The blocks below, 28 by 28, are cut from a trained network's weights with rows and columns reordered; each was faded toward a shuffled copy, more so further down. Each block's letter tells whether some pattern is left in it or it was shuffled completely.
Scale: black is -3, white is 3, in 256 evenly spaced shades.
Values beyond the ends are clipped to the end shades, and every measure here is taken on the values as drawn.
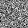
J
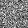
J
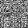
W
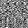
W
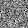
J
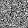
J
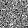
J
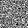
W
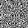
W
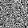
W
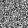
J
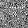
W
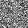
J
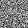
J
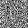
W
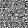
W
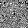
W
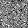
J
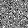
J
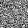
W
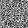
W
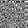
W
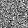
J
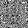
W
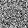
J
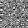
W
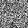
W
